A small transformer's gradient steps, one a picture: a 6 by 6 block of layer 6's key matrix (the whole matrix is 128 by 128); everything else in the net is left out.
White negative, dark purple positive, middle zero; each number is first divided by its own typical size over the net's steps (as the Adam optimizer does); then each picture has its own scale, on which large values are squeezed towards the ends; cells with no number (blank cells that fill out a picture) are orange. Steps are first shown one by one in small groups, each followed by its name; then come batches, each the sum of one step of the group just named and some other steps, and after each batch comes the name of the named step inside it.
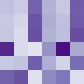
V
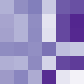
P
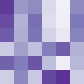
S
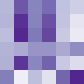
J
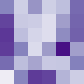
V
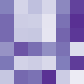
P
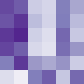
S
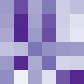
J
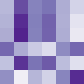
J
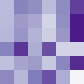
P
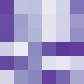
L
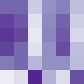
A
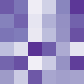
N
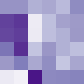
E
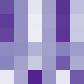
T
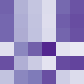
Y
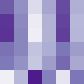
T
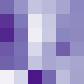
L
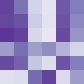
Y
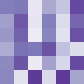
N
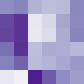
E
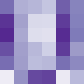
N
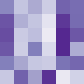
N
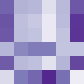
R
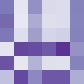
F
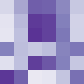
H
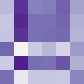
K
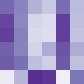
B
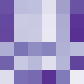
R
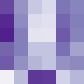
R
